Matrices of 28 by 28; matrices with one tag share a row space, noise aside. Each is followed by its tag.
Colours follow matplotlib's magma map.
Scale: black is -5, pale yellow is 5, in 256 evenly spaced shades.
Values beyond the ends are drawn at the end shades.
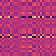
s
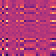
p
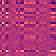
p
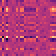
p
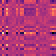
p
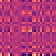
s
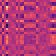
p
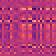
s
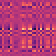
s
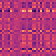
s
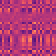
s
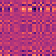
s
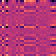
p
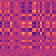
s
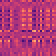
s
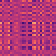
s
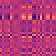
s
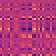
s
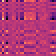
p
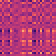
s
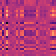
p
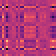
p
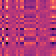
p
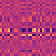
s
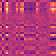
p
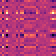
p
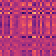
s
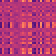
s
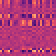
s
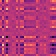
p
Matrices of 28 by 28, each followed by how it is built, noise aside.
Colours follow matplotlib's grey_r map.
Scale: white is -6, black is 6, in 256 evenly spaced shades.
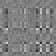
low rank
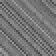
Toeplitz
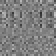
low rank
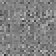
low rank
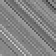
Toeplitz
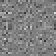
low rank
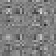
low rank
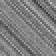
Toeplitz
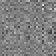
low rank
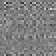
low rank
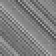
Toeplitz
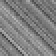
Toeplitz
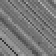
Toeplitz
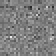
low rank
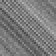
Toeplitz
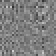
low rank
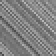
Toeplitz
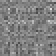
low rank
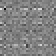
low rank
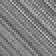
Toeplitz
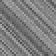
Toeplitz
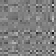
low rank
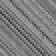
Toeplitz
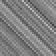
Toeplitz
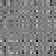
low rank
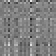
low rank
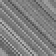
Toeplitz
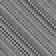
Toeplitz
